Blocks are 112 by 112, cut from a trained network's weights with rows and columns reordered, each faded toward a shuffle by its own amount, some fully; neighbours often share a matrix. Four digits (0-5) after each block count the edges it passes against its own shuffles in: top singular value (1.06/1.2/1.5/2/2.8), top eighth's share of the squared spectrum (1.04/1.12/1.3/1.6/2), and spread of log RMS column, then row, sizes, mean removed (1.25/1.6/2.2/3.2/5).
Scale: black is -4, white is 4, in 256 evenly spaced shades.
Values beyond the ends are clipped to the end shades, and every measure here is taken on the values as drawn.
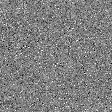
0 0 0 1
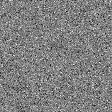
0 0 0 0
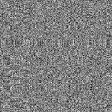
4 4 2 2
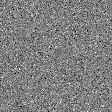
0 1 0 0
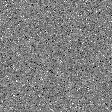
0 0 0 0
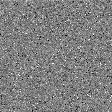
0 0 0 0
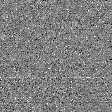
2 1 0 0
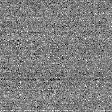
3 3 2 1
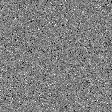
2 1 0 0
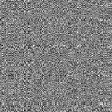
4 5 3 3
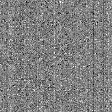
3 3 2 2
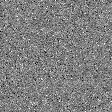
0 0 0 0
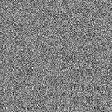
4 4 2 1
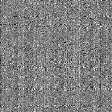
3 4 2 3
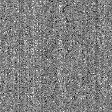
3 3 1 2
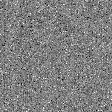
1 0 0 0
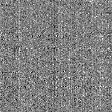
3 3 2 3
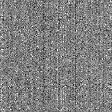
3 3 2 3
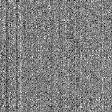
3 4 2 3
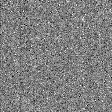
1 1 0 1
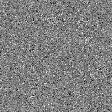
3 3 1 1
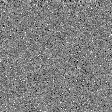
2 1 0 0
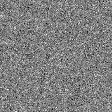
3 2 0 0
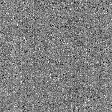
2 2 0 1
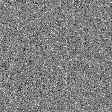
1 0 0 0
